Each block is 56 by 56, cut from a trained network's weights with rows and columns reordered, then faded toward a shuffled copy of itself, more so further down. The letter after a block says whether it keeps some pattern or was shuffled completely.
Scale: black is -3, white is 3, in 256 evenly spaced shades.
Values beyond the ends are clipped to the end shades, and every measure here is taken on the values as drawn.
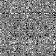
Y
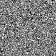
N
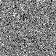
N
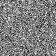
N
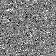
N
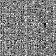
Y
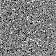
N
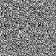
Y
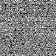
Y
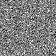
N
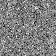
N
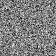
N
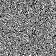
N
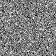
N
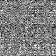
Y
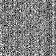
Y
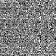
Y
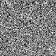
Y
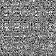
Y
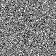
N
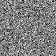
N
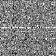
Y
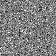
N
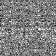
Y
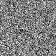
N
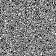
N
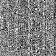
Y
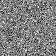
N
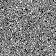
N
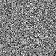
Y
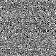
Y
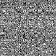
Y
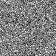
N
